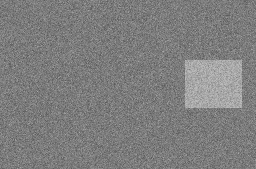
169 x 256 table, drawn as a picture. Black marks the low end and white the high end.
There are no regular stripes. The ninth with the highest average is the middle right. The values are skewed, with a long tail toward high values. An odd patch, higher than its surroundings, sits in the middle right.
